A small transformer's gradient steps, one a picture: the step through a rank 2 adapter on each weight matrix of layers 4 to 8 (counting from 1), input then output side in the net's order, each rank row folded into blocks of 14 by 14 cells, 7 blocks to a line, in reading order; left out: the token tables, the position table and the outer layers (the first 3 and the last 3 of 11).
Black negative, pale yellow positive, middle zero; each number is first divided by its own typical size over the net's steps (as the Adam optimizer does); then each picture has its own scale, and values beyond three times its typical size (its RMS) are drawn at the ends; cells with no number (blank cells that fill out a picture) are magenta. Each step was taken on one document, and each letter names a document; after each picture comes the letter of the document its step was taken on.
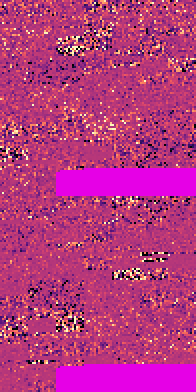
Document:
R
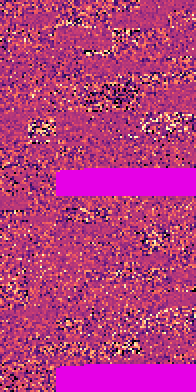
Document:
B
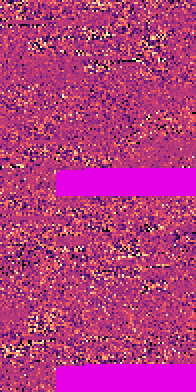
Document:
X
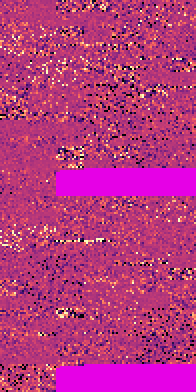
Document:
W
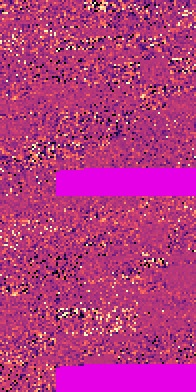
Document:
W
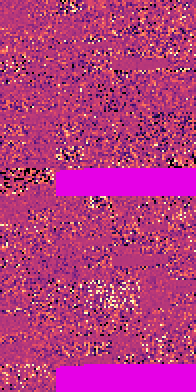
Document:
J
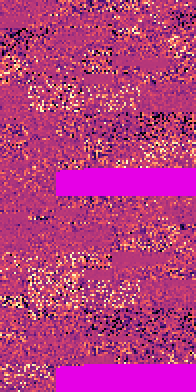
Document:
J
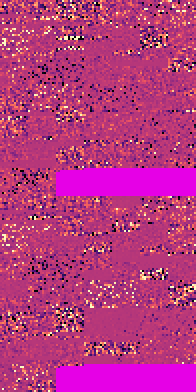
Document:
R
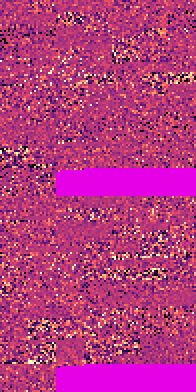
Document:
B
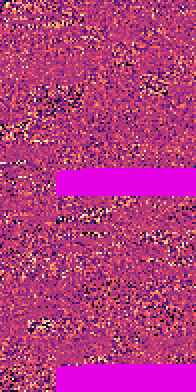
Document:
B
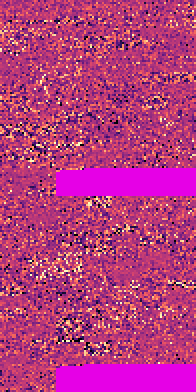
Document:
B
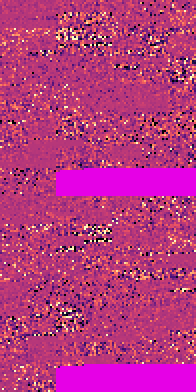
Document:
R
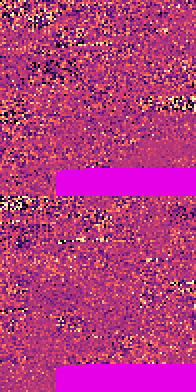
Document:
X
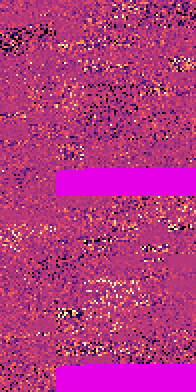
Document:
W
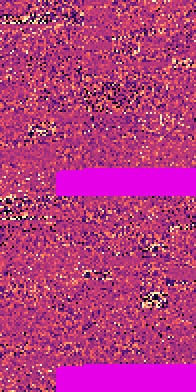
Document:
B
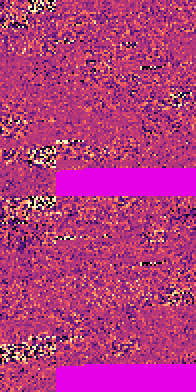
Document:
X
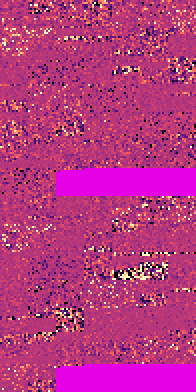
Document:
R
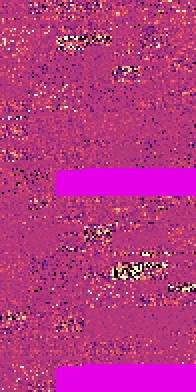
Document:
R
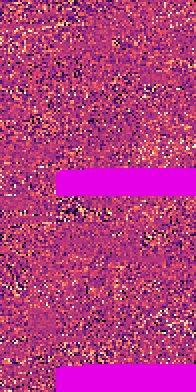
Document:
B
